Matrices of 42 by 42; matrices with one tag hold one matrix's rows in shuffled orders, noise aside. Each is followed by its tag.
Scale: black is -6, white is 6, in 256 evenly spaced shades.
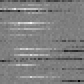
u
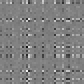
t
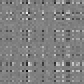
t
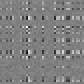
t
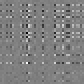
t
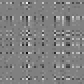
t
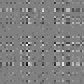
t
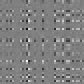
t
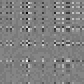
t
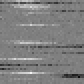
u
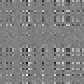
t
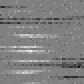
u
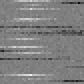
u
